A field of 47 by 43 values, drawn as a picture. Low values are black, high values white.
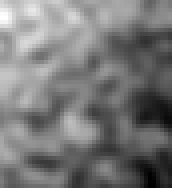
The ninth with the highest average is the top left. Neither half mirrors the other. Values rise toward the top left.
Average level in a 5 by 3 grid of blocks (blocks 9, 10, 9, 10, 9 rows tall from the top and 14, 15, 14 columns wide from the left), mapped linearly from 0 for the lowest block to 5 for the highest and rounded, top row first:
543 / 431 / 421 / 321 / 210
